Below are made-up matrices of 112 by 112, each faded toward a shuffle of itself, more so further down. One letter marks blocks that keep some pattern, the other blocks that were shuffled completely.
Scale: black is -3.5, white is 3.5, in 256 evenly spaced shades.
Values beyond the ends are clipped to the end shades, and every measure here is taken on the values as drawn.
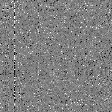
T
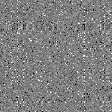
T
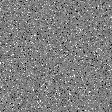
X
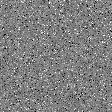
X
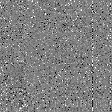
T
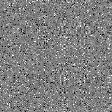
T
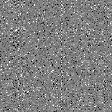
T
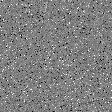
X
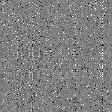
T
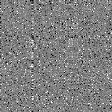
T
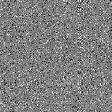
T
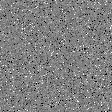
X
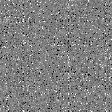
T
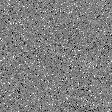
X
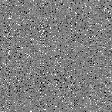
T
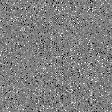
T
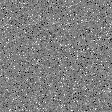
X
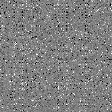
T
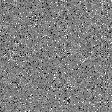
T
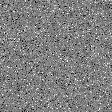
X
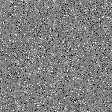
X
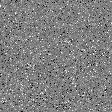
X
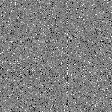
T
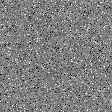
X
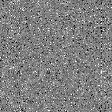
T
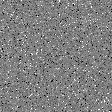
X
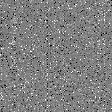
T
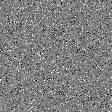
X
